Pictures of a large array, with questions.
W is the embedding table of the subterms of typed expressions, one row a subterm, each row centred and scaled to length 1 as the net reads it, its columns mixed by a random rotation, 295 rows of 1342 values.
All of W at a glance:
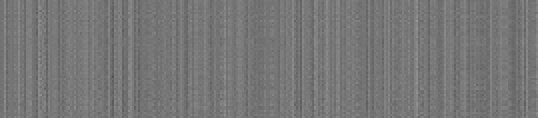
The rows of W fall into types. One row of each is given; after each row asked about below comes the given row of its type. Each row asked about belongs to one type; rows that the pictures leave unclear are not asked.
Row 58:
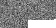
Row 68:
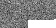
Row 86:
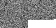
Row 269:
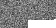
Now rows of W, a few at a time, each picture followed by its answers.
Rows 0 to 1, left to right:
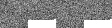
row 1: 269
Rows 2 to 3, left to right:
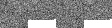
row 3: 58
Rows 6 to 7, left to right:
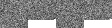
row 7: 86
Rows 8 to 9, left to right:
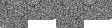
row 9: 58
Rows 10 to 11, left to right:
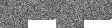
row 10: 58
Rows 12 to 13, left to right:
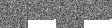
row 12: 58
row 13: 86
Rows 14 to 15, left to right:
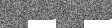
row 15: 68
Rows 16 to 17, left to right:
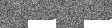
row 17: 269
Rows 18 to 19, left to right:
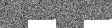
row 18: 86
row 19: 86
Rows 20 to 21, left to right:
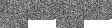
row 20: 58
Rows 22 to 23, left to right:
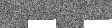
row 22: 68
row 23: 86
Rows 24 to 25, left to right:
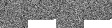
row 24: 86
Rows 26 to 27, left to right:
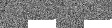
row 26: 86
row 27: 58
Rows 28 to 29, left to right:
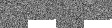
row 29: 58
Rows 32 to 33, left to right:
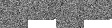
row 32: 269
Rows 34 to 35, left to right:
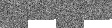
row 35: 86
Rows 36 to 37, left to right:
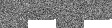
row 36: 68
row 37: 86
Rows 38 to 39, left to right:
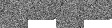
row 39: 86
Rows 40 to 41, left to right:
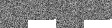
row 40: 269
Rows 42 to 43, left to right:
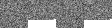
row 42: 86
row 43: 58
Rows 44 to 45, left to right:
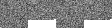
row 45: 269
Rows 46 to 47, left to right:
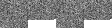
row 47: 58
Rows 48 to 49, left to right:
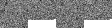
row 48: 86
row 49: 86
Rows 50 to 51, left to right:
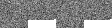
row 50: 68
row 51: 269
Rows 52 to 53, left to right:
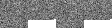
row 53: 68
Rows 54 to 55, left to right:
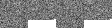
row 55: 58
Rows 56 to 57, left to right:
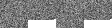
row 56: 269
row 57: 58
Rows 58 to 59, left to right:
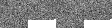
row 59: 68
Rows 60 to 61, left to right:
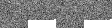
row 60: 68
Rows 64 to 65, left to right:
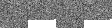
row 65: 58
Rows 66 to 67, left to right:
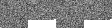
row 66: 58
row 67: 269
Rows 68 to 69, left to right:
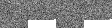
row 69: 86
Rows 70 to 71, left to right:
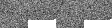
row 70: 68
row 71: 269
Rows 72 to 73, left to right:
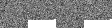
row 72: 86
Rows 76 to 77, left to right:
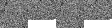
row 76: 86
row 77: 86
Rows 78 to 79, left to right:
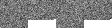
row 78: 86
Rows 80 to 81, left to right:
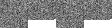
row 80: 58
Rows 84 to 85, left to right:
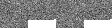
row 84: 68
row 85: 68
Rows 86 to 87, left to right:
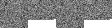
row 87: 86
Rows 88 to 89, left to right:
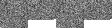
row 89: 58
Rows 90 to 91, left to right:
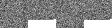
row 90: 86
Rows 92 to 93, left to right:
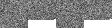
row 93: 86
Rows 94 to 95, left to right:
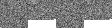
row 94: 58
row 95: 86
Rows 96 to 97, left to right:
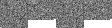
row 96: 58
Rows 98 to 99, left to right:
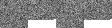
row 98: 86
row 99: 58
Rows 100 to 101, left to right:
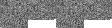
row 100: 58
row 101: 58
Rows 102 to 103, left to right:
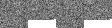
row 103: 58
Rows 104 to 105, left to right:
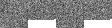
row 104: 58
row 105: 58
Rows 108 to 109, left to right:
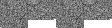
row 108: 58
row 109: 58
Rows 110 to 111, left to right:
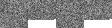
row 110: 58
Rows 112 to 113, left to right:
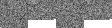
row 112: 58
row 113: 86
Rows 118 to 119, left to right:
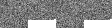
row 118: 58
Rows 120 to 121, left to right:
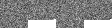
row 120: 86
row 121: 269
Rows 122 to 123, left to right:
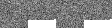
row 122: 68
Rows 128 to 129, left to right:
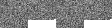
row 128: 58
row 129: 269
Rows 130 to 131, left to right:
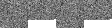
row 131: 86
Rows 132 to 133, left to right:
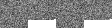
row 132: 269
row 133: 86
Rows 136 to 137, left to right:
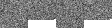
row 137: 58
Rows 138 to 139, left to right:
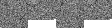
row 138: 58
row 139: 86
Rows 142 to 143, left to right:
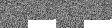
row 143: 269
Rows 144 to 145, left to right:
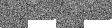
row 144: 58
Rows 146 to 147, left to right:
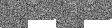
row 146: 58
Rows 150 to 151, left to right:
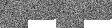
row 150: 269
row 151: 58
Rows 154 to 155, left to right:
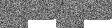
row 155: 58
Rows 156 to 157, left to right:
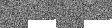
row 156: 269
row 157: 58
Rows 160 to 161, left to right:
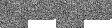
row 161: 68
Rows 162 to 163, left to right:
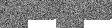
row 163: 58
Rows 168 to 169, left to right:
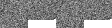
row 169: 269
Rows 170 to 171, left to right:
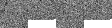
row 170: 86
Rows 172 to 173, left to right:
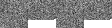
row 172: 58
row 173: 58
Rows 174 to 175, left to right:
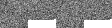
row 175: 269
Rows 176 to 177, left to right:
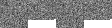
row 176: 58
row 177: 58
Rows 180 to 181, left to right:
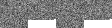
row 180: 58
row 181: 86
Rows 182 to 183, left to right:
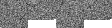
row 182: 58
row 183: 269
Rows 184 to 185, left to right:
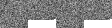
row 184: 269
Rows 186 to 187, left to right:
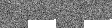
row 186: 68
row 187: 86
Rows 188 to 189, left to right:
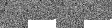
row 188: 86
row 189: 58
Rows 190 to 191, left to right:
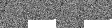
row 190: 86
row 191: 86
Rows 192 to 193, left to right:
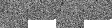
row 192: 58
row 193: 86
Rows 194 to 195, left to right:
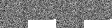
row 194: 86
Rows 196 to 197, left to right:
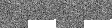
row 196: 68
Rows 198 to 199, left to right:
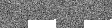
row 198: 68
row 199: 269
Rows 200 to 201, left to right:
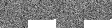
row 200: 86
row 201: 58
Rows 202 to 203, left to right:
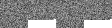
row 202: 86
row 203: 269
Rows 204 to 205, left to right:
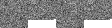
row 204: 86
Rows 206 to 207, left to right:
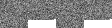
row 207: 86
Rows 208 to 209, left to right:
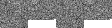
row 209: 58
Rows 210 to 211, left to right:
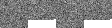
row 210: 86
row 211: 68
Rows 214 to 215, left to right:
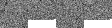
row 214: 86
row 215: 58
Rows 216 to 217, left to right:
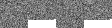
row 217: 58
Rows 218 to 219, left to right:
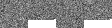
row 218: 269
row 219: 58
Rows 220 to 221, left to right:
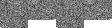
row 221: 58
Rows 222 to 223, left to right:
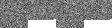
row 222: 86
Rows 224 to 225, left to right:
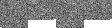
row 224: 58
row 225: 68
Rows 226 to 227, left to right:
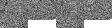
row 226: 86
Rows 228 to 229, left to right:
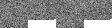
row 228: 269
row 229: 68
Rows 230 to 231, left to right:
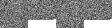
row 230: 86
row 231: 269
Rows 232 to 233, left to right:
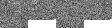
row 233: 269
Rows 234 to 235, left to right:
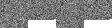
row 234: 269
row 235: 86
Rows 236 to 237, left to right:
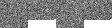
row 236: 58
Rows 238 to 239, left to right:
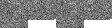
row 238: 68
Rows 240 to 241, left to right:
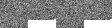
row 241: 269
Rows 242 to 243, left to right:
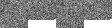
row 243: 58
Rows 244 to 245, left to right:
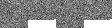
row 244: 68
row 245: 86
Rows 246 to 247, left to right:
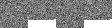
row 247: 86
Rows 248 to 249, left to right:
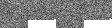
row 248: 68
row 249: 86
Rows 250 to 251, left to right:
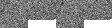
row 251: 86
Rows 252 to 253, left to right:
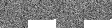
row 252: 86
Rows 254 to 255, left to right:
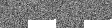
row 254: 58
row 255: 269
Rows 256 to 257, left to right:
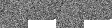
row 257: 86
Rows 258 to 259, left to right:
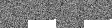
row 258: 269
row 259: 86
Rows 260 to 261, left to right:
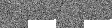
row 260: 68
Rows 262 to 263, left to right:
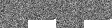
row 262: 269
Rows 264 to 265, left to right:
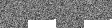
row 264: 269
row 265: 86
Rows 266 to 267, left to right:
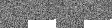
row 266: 269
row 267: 58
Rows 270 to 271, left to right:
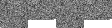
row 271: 86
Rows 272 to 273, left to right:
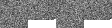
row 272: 269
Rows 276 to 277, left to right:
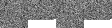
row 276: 86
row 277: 58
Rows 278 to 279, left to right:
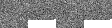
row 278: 68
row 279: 68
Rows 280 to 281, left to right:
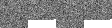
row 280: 86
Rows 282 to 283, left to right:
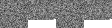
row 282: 86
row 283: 86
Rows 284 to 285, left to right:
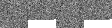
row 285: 86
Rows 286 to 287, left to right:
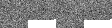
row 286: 68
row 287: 68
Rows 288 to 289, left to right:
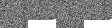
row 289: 269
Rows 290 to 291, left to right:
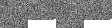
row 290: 58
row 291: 68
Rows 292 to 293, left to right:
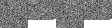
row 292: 58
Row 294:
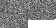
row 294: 58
